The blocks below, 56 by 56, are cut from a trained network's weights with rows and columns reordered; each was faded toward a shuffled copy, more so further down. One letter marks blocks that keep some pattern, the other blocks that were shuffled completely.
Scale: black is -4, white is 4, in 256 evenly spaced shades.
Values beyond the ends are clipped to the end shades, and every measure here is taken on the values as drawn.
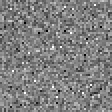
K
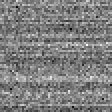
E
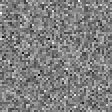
K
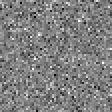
K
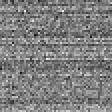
E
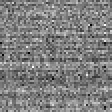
E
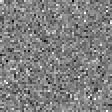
K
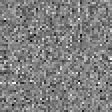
E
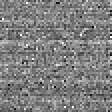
E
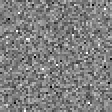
K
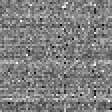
E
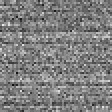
E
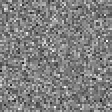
K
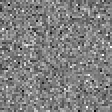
K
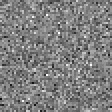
K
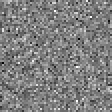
K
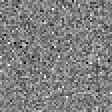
K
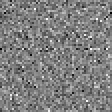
E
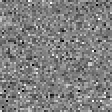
E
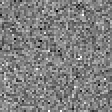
K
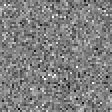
K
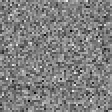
K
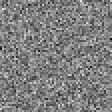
K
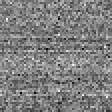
E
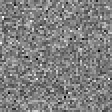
K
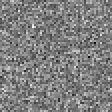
K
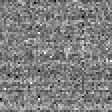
E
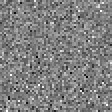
K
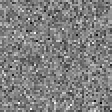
K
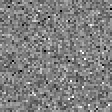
K
